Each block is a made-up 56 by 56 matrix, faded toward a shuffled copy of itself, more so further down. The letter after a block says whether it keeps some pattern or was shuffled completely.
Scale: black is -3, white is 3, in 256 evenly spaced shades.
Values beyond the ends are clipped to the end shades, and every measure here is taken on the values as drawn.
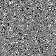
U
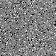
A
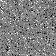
A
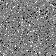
A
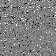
U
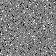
A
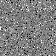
A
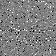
U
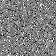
U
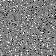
A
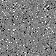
U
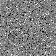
A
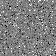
A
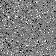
U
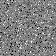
A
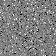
A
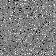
U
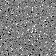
A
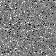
U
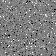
A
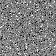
A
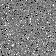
A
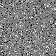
A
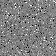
A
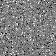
A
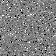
A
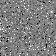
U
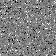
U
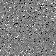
U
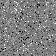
A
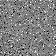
A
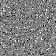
A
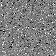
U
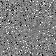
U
